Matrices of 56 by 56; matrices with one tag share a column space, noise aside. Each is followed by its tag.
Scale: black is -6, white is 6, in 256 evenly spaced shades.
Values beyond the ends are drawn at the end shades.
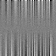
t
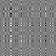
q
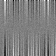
t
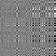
q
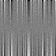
t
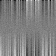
t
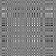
q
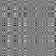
q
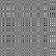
q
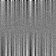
t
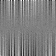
t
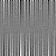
t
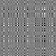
q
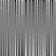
t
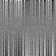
t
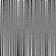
t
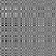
q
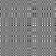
q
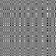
q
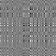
q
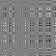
q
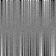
t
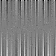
t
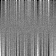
t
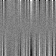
t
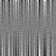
t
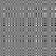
q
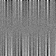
t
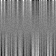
t
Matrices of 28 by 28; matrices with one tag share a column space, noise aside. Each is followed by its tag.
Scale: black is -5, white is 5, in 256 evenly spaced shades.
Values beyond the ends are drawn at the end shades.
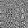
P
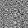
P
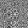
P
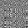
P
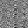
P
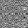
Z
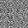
P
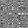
Z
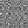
Z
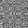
Z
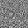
P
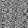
P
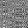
P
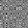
Z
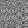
P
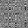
Z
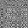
P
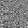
P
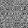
Z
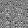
P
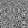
P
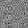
Z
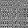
P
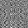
P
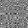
Z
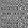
Z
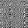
P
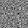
Z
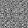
P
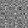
Z
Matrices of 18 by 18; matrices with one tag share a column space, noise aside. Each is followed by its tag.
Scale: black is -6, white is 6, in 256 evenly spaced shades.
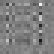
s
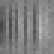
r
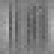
r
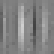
r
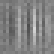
r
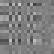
s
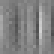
r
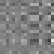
s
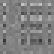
s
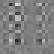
s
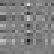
s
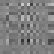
s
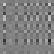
s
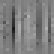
r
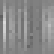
r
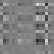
s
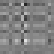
s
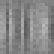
r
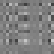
s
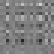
s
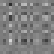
s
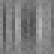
r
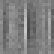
r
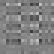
s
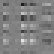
s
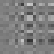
s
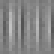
r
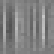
r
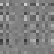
s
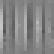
r
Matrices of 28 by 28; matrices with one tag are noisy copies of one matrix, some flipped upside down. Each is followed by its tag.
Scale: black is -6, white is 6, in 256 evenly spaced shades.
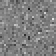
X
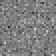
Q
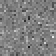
X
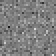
Q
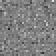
Q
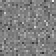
Q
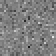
X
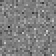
Q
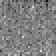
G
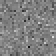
X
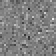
X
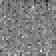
G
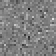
X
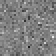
X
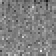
G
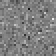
X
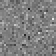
X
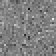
X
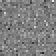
Q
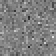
X
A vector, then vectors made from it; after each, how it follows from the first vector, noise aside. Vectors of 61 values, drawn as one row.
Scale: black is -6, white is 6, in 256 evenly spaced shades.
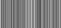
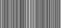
reversed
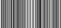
scaled up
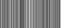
reversed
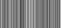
reversed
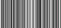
scaled up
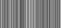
reversed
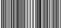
scaled up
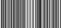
scaled up
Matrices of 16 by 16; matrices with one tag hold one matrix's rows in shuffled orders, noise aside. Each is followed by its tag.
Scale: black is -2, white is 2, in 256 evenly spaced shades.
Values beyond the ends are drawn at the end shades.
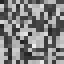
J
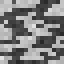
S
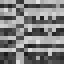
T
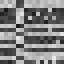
T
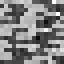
S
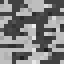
S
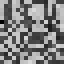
J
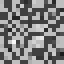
J
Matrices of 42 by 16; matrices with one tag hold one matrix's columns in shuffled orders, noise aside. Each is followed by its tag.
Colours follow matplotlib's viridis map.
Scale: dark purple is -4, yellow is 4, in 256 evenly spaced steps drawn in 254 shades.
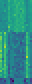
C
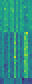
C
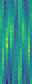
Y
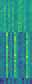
C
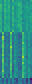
C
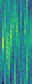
Y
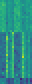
C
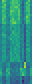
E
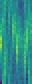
Y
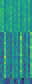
C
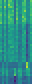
E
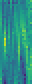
Y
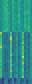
C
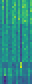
E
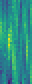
Y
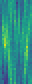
Y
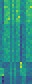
E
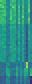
E
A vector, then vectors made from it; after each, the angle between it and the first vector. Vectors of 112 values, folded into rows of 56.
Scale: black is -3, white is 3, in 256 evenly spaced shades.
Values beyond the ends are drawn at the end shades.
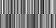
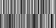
nearly parallel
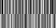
nearly opposite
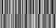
nearly opposite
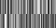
orthogonal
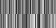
partly opposed
